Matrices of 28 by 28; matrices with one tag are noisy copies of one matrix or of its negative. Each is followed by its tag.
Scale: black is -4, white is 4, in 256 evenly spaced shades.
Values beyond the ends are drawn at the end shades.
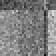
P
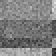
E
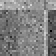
P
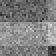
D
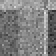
P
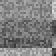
E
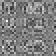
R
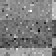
E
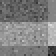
D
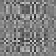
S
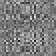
S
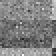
E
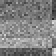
E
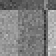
P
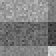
D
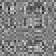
R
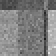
P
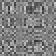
R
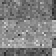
E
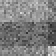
D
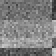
E
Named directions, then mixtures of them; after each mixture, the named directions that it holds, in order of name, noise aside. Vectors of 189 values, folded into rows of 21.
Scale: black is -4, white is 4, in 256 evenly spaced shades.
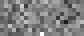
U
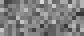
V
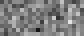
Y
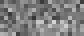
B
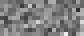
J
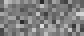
V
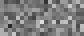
B, U, V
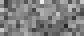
B, V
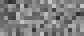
B, U, V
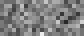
U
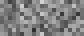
U, V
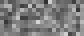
B, J, Y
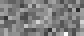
J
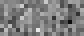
U, Y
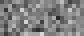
U, Y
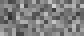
B, U, V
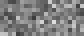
B, V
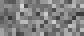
B, U, V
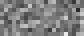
J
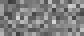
B, V, Y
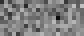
B, U, Y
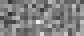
B, J, U
